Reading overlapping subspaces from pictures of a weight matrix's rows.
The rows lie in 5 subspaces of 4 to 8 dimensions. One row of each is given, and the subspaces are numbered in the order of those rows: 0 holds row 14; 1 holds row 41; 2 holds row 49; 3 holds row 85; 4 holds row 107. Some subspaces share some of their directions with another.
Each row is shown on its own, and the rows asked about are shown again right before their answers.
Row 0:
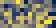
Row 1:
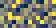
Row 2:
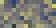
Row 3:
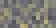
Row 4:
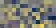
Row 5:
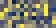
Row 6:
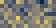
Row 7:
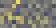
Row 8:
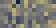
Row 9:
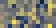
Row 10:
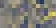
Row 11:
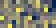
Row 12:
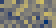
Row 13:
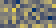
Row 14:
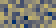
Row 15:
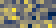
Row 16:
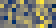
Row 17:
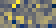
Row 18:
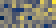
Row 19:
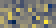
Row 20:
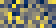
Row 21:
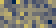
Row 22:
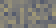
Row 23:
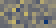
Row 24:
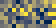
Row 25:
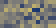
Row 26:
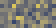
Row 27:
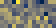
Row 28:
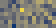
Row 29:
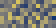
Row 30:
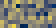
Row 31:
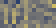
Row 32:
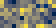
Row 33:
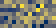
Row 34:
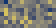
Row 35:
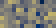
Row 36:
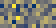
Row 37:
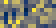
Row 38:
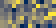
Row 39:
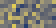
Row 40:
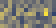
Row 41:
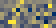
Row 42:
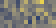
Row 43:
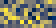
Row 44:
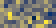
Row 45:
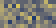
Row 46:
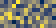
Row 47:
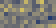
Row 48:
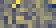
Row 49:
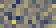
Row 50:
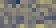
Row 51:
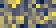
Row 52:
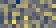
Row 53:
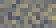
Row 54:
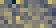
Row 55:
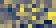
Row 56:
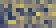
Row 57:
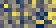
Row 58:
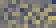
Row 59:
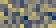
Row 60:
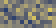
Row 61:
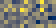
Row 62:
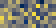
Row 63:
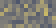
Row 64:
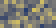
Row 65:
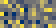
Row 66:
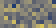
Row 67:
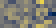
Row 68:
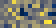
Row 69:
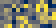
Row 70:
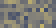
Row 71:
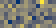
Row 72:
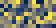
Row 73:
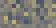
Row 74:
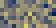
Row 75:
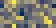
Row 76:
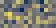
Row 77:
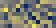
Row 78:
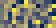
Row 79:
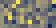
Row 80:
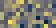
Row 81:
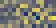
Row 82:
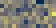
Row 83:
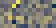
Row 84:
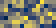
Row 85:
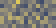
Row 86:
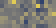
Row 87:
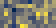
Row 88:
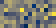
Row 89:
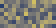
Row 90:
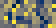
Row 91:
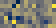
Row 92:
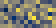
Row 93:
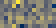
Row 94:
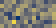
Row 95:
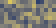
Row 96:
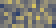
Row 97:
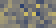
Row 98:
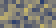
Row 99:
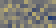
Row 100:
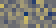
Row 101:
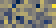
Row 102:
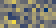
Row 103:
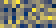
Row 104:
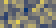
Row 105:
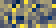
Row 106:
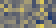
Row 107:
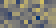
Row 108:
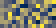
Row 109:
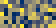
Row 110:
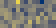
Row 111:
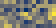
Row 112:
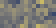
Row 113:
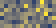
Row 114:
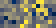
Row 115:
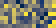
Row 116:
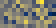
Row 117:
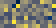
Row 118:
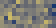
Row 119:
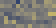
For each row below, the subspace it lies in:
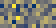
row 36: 4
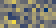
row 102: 2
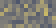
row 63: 1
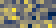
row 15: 3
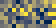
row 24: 4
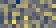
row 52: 0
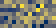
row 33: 2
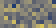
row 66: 2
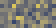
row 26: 1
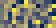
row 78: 3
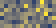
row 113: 1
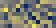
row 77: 0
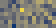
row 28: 4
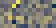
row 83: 0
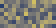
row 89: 2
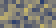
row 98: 0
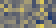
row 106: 2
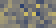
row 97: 1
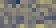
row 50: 3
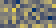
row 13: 0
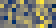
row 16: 3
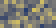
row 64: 0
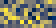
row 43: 0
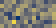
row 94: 2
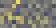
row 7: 3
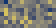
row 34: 0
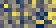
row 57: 2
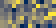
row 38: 3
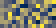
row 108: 3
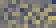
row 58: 4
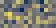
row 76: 2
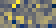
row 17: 0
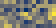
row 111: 4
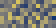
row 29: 3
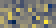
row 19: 1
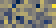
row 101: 4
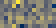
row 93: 1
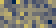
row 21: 4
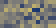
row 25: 4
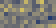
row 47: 2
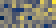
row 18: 1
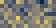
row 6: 4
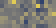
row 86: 4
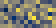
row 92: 0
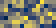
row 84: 0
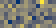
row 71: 4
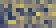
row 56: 1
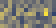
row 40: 1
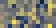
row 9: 1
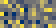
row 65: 0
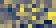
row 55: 4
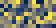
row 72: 2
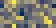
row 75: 4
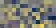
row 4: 3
